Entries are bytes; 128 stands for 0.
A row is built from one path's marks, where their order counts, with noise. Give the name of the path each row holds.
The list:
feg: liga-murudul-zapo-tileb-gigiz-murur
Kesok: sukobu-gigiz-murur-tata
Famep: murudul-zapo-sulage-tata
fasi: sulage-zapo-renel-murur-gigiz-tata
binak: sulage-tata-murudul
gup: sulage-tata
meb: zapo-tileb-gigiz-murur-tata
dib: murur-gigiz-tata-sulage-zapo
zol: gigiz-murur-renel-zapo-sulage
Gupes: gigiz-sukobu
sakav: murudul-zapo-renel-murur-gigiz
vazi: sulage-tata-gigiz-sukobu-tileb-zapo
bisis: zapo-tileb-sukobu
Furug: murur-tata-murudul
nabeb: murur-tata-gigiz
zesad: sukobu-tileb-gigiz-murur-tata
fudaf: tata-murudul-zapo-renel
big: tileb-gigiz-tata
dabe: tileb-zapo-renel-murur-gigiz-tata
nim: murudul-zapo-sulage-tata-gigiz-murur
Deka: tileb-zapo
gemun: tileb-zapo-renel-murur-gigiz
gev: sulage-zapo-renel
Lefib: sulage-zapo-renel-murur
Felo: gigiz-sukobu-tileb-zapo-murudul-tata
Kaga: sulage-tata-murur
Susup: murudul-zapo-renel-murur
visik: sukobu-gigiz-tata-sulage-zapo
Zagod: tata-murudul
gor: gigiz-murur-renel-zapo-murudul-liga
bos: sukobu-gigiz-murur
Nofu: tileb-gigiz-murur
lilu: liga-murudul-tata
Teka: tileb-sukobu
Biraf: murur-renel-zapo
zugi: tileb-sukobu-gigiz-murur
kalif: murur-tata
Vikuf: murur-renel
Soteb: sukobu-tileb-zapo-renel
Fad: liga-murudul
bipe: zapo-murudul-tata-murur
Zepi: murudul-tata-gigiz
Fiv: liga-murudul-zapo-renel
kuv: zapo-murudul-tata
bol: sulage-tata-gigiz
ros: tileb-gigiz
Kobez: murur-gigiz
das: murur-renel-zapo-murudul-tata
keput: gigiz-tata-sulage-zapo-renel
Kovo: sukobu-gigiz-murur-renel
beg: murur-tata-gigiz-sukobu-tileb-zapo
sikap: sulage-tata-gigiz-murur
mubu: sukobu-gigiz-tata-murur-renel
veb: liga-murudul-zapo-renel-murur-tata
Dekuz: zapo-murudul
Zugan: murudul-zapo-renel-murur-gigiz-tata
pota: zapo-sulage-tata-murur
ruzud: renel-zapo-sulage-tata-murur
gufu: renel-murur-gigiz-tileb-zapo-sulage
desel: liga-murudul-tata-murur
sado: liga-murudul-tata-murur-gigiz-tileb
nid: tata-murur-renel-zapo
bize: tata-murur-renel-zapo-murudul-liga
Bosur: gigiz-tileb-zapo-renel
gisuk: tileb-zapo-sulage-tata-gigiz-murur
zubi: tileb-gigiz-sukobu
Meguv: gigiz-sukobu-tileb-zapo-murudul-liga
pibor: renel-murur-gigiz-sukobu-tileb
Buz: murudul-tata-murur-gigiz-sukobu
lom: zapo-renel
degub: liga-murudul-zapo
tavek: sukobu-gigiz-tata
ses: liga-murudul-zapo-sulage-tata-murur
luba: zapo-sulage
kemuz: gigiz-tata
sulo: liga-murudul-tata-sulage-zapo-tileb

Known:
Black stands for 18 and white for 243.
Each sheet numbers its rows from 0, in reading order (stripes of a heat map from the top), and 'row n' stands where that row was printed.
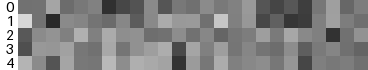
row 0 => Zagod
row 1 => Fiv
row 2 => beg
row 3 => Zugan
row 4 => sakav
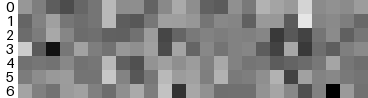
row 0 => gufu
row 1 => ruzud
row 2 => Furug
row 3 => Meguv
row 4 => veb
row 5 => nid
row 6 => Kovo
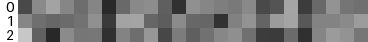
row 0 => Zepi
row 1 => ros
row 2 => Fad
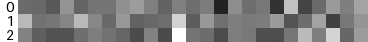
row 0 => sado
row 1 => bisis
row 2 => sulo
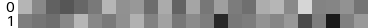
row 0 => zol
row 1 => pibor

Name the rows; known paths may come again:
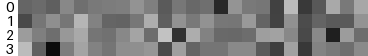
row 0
sado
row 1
Felo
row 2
Kovo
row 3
Meguv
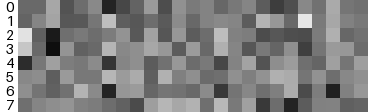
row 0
binak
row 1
pota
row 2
degub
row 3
gor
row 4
big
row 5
gemun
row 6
zubi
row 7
fudaf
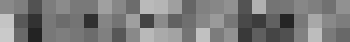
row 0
Bosur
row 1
Fad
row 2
Fiv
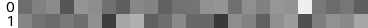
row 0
visik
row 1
ros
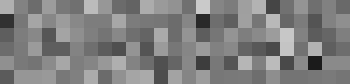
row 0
Biraf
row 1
zesad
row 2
vazi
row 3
Famep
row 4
zugi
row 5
Zugan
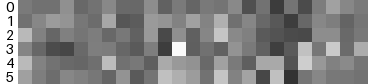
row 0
desel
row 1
das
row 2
Dekuz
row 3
sulo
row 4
Lefib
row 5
lom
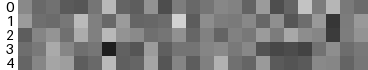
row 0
ses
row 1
bisis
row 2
beg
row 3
Zagod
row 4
bipe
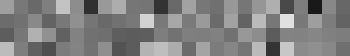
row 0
Gupes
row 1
keput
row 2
kalif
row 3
gev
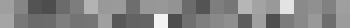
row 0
gufu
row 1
Deka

